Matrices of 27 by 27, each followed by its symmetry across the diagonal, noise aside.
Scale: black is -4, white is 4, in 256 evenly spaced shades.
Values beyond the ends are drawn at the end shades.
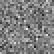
antisymmetric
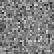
neither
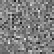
neither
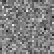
neither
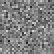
antisymmetric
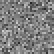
antisymmetric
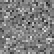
neither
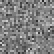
antisymmetric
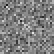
symmetric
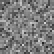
symmetric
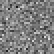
neither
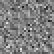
antisymmetric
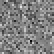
neither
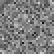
symmetric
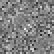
symmetric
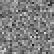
antisymmetric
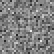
symmetric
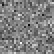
neither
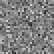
neither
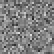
antisymmetric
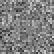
antisymmetric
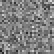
antisymmetric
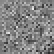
symmetric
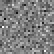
neither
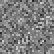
symmetric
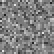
antisymmetric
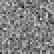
neither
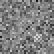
symmetric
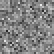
symmetric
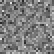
symmetric
